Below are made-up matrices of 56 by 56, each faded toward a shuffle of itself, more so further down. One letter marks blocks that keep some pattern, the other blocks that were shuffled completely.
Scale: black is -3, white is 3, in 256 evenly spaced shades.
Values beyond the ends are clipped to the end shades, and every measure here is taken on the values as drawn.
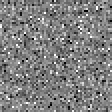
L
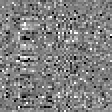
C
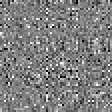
C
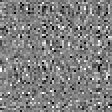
C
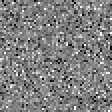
L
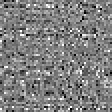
C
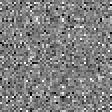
C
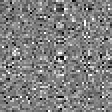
C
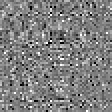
C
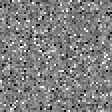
L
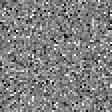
L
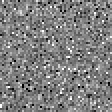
L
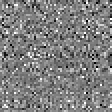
C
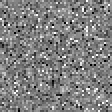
L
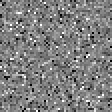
L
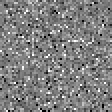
L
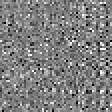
C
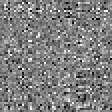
C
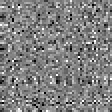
C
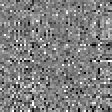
C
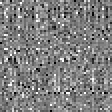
C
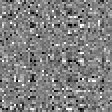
C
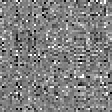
C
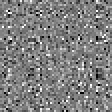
C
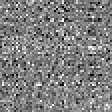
C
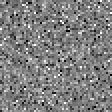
L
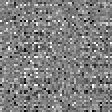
C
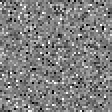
L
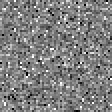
L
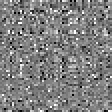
C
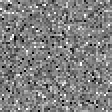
L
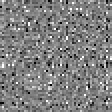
C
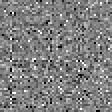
C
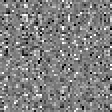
C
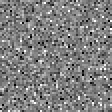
L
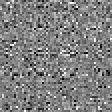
C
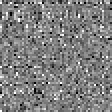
C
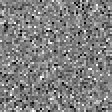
L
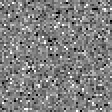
L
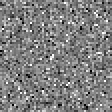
L
